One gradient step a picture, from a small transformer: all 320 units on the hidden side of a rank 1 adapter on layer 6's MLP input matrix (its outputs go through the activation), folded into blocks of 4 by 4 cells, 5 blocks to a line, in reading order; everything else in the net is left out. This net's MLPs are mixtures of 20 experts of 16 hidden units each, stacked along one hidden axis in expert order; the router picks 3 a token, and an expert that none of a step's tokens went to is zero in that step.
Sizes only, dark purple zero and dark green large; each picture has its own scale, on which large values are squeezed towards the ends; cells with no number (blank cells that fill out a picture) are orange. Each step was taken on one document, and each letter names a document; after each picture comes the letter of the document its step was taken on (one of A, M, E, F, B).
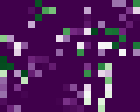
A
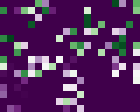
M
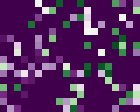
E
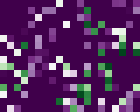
A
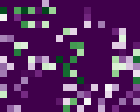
M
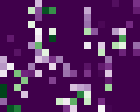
E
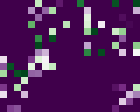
E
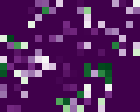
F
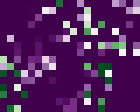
F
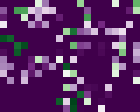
M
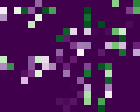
A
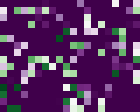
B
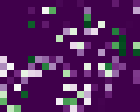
F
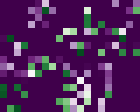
B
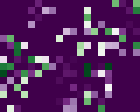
F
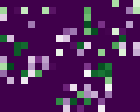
F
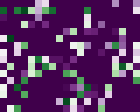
M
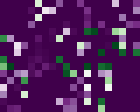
A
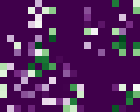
E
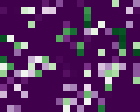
B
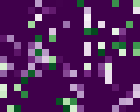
E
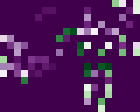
A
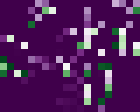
A
